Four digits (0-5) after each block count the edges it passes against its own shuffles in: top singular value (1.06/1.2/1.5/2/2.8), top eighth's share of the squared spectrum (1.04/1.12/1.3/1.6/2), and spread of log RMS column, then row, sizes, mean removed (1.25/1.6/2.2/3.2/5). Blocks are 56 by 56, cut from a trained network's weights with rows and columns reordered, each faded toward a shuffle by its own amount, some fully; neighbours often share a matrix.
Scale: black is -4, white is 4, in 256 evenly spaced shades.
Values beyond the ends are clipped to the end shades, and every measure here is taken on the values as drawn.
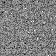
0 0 0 0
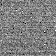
2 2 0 0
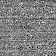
2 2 0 0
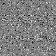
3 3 0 2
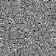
3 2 0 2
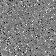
0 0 0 0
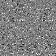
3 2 0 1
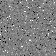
0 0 0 0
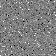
0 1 0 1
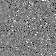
1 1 1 0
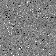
1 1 0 0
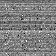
4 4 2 1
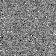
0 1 0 0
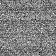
2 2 0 0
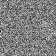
0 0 0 0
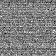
3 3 1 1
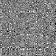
3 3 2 2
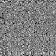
3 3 1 1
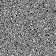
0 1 0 0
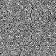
3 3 1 1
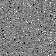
1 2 1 0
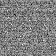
2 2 0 0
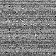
4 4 1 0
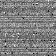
4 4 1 1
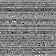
4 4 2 1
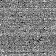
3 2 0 0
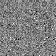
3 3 0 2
